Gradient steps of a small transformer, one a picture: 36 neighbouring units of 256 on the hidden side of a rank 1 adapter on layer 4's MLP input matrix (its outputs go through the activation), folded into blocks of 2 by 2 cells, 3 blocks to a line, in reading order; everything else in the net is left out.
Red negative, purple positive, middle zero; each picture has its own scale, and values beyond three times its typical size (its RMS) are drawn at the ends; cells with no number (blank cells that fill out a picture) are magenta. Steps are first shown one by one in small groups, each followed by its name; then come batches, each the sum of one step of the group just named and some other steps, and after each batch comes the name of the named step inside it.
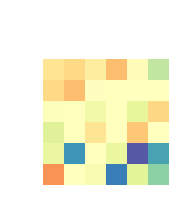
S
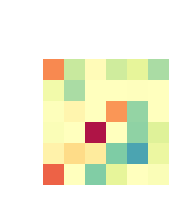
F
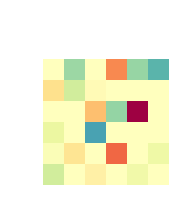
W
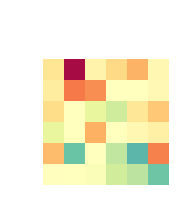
S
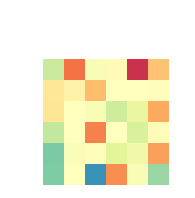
W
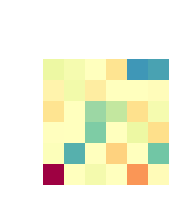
W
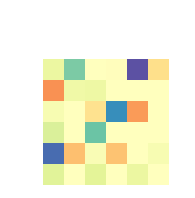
W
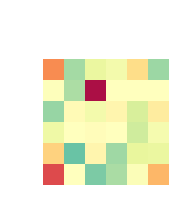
F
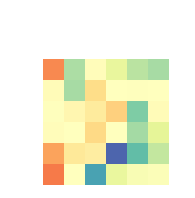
F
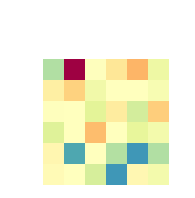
S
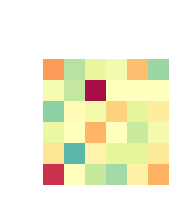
F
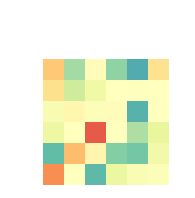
F
